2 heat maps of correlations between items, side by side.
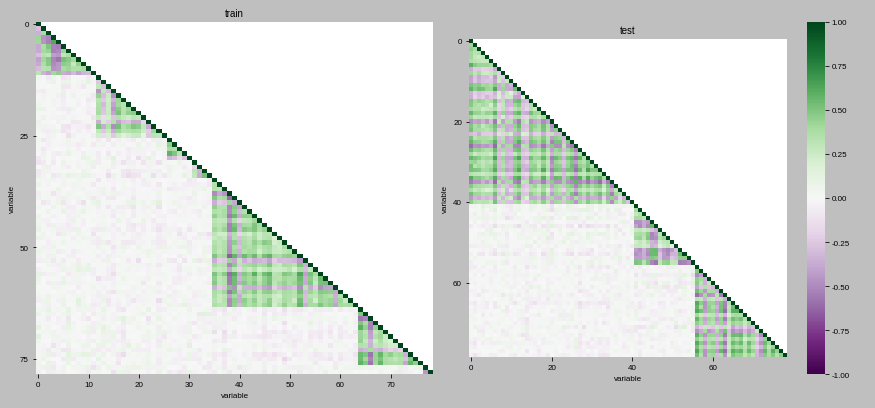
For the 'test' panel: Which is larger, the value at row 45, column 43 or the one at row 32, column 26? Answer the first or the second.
the first
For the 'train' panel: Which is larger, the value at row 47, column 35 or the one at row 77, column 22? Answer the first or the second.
the first
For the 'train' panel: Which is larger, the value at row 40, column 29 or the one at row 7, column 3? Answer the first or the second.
the first
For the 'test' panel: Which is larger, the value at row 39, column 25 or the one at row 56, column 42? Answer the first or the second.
the second
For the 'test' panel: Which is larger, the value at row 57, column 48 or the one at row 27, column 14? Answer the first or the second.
the first
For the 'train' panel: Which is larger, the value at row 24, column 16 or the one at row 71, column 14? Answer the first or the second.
the first
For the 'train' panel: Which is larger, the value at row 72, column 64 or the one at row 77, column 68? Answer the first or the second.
the first
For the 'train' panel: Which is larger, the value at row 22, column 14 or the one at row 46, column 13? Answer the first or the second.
the second
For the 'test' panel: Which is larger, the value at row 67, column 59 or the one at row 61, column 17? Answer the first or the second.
the first
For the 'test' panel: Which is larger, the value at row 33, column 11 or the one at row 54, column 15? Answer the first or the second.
the first
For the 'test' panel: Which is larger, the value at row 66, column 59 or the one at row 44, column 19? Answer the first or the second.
the first
